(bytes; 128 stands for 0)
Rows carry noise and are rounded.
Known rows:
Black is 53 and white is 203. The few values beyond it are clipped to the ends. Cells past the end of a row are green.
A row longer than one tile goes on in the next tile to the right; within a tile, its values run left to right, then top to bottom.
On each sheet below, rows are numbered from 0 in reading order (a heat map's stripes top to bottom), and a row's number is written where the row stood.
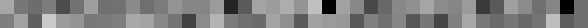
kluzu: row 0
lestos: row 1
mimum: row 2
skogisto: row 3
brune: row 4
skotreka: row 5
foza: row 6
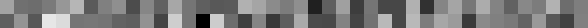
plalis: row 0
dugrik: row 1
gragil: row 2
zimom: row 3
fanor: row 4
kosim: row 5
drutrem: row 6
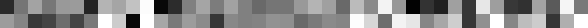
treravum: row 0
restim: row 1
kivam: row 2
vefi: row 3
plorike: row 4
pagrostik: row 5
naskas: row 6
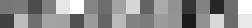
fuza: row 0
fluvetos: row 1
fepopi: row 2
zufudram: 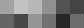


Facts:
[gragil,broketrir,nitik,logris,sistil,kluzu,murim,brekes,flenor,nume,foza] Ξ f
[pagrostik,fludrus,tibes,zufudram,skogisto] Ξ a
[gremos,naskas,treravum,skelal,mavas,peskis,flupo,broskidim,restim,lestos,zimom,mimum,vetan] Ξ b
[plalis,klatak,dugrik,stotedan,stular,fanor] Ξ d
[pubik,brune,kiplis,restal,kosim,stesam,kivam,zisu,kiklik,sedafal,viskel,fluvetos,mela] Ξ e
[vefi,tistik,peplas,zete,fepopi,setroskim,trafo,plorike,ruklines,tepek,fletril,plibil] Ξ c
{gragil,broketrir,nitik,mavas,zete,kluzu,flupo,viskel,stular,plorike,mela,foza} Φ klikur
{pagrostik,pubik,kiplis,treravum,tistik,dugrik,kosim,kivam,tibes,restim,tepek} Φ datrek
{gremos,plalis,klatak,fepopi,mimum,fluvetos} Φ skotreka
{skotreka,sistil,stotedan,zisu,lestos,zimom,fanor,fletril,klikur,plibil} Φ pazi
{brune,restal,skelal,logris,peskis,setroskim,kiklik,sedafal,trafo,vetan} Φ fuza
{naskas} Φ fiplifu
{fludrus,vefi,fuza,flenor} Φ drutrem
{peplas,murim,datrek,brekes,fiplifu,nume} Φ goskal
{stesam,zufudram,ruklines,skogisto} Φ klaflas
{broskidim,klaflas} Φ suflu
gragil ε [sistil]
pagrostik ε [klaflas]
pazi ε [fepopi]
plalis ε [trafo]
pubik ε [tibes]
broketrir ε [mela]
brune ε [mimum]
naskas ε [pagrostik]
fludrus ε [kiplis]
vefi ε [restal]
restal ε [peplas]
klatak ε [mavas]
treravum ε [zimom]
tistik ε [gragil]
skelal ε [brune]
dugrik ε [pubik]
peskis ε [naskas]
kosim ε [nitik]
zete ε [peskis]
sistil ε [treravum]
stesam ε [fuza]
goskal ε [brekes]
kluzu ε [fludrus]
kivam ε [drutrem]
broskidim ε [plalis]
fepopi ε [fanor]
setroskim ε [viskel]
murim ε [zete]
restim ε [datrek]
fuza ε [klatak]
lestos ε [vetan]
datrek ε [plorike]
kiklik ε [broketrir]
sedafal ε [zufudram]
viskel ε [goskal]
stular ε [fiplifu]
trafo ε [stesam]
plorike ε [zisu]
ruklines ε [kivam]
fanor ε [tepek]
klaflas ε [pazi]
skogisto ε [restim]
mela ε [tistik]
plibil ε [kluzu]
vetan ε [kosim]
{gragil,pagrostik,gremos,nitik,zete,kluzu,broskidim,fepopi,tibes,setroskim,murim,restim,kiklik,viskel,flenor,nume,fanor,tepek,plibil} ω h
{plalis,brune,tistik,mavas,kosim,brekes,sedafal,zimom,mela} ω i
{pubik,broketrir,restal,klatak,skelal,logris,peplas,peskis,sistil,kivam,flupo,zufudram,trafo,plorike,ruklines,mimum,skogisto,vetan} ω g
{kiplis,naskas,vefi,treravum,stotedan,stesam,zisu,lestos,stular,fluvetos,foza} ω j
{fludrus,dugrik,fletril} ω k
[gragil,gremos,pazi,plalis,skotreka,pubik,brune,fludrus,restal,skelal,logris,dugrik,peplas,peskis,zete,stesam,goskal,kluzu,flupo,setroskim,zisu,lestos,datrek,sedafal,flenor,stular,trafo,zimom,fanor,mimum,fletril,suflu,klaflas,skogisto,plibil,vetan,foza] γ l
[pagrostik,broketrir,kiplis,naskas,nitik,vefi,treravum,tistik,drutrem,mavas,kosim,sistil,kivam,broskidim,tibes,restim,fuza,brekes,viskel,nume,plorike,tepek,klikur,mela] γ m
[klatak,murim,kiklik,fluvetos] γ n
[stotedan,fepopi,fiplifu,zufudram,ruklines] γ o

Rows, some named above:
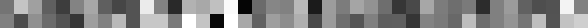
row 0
fiplifu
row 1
peskis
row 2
restim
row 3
mavas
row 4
peplas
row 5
stular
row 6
peskis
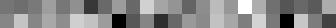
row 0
viskel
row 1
tistik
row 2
klatak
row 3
gragil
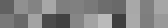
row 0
drutrem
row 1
broketrir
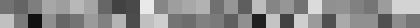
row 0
sistil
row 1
peskis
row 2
ruklines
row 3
stesam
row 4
kiklik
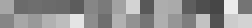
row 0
zete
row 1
fluvetos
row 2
peskis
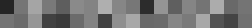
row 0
tepek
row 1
stotedan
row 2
drutrem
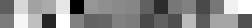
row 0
datrek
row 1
suflu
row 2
fuza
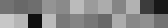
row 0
mela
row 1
zisu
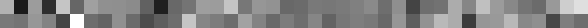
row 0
klaflas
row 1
suflu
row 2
broskidim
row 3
fludrus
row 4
goskal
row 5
murim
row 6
kiklik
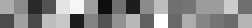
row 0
trafo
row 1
pazi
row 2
broskidim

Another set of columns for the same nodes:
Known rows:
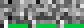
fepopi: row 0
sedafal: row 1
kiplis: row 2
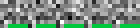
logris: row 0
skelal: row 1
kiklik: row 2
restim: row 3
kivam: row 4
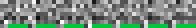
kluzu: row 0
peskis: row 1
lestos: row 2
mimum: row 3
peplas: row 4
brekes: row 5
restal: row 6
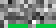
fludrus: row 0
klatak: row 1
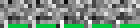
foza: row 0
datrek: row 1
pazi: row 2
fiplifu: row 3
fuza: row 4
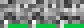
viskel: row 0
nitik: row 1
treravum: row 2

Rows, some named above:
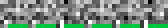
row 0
tistik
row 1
fuza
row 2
fanor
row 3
tistik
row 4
mela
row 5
tepek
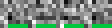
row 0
naskas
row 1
skogisto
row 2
zimom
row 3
peskis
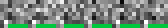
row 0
zufudram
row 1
fuza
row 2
zete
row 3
pagrostik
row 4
klaflas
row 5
fluvetos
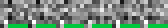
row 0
klaflas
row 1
broskidim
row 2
drutrem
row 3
gragil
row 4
plalis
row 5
fiplifu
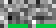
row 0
peskis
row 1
suflu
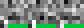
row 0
ruklines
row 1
plalis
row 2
sistil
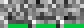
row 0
zete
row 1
skogisto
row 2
ruklines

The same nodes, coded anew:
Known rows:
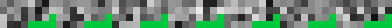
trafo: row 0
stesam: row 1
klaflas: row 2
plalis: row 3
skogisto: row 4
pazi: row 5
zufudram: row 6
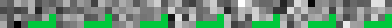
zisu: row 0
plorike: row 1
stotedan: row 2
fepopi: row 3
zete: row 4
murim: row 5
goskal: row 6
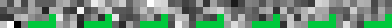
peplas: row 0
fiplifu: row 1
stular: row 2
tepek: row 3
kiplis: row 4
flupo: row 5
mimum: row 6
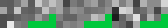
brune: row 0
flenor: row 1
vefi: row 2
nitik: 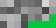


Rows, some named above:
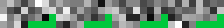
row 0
fiplifu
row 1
broskidim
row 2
zufudram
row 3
peplas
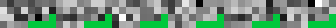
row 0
zufudram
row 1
ruklines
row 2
fepopi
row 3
murim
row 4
skogisto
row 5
kiklik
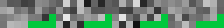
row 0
restim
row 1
klatak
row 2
mavas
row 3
stotedan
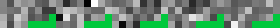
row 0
naskas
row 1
kiklik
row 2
fuza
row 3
treravum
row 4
drutrem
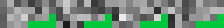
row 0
fluvetos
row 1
sistil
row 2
mela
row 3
fanor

